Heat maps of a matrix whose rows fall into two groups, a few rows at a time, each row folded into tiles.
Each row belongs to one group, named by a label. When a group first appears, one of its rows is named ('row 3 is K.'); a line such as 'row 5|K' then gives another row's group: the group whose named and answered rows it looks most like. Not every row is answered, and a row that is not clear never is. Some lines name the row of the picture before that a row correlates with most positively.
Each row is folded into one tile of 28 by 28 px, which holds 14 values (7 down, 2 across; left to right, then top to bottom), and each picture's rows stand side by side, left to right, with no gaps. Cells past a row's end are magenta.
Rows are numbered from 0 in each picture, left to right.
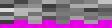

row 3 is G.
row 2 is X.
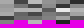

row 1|X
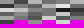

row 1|X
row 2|G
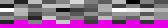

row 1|X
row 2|G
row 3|X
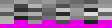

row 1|G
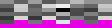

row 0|X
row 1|X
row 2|G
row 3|X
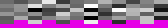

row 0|X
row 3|G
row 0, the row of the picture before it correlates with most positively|0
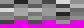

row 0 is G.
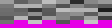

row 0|X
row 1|G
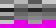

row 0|G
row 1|G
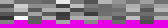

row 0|X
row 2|X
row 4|X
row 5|X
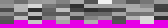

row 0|X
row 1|G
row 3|G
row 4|X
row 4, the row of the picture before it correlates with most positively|1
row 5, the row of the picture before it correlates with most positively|3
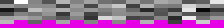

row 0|G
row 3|X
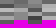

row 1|X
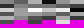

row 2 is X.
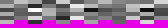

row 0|G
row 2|X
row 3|G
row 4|X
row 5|G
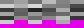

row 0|G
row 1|G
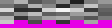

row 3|G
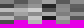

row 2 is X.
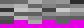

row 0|X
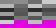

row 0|G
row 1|G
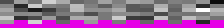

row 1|G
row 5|X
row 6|X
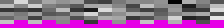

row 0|G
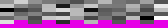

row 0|G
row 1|X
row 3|G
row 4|X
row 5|X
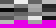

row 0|G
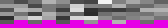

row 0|X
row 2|X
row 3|G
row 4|G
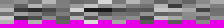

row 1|G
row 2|X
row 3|G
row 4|G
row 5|X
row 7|G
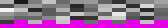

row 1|G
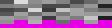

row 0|G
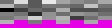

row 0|G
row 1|G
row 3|G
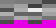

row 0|X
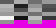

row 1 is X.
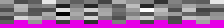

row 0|X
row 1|G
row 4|X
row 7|G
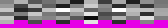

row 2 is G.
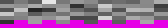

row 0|X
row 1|G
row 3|X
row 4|X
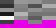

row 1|X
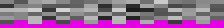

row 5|G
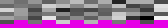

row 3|G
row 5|X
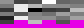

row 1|G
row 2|X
